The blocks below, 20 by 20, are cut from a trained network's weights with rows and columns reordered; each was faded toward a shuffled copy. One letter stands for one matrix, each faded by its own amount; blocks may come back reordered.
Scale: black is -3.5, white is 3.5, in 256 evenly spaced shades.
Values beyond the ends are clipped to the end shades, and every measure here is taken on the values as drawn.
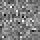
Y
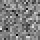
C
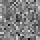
C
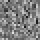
C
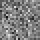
C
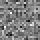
Y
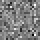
C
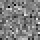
Y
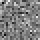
Y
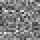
C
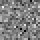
Y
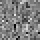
C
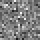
Y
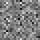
C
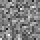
C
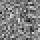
C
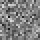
C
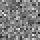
C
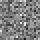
C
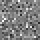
Y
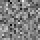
C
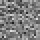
C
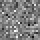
Y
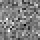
Y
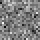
Y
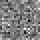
Y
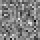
C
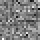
Y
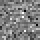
Y
